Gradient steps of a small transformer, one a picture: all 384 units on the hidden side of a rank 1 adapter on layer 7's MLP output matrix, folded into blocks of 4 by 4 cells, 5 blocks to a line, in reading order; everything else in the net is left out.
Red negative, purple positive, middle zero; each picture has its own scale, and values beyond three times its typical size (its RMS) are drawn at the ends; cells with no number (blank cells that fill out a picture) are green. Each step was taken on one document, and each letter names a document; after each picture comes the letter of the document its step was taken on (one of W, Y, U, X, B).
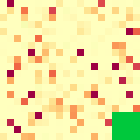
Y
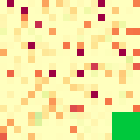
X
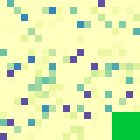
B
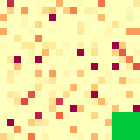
Y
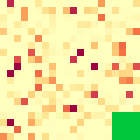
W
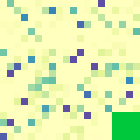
B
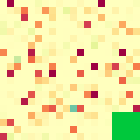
W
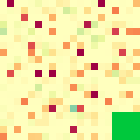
X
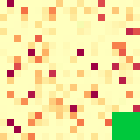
Y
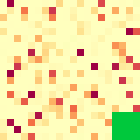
Y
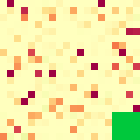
W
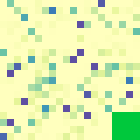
B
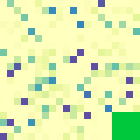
B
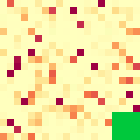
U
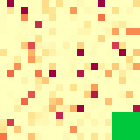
X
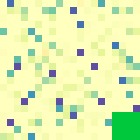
U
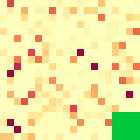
Y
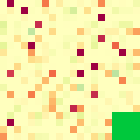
X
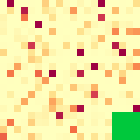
X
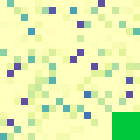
B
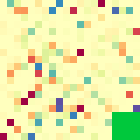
U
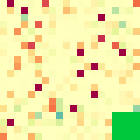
X
